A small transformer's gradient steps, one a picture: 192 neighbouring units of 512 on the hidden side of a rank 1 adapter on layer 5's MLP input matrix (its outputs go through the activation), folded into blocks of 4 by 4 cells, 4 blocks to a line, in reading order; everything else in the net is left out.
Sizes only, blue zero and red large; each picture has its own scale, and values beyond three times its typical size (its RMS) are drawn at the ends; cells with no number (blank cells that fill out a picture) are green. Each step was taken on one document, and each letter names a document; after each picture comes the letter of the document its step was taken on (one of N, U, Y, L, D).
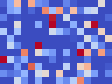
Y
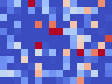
Y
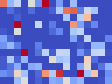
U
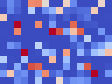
Y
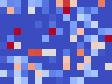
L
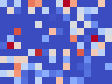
L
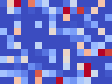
Y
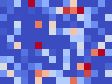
Y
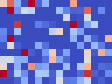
U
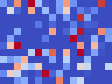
L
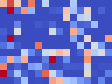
U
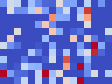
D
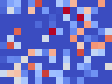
L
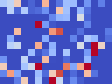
D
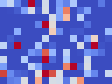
D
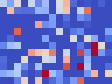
D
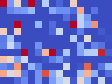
U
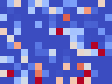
Y
